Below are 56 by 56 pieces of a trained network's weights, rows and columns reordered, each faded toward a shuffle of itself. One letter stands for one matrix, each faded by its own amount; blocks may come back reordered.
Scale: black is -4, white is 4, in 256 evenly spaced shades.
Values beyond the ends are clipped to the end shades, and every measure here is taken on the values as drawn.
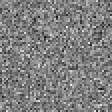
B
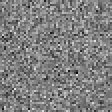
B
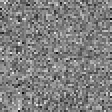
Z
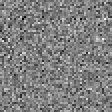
Z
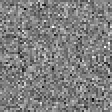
Z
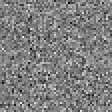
Z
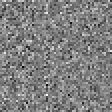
Z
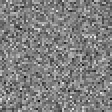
B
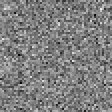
B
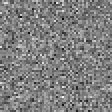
Z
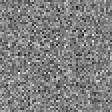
Z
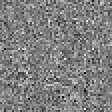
Z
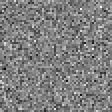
B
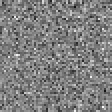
Z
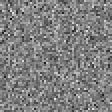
B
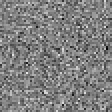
Z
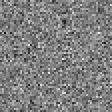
Z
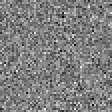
Z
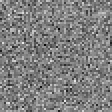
B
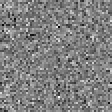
Z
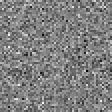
Z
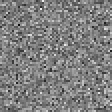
B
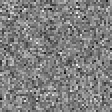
B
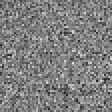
B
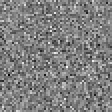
B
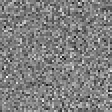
B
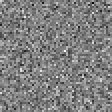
B
